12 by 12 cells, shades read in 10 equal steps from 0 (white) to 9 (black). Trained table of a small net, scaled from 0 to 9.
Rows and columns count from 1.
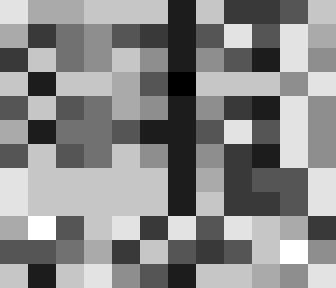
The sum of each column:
41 50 49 37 40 54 88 48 54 65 34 36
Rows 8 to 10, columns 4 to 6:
2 2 2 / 2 2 2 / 2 1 7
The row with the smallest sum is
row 10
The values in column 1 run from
1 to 7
